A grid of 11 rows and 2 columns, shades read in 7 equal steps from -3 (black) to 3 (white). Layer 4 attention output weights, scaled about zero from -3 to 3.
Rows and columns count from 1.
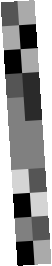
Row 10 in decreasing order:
0 -1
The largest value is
2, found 2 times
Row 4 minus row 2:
-2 1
